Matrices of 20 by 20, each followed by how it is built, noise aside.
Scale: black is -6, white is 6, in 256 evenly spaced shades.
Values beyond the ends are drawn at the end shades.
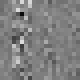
uneven columns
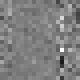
uneven columns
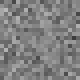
noise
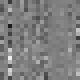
uneven columns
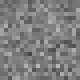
noise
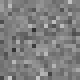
noise
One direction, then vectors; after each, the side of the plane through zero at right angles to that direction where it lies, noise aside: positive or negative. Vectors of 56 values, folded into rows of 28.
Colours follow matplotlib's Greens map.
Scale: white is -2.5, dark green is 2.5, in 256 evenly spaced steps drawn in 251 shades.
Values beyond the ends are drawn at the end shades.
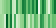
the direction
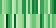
positive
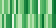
positive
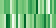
positive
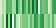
positive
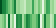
negative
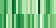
negative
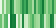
positive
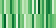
negative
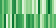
negative
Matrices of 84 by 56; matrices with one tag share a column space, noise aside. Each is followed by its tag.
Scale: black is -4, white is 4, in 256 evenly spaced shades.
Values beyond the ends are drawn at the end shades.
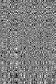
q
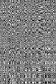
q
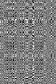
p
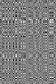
p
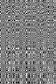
q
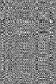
p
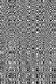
q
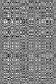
p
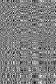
q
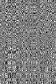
q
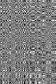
q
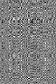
p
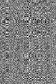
p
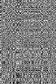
q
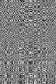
q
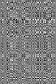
p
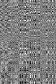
q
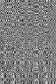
q
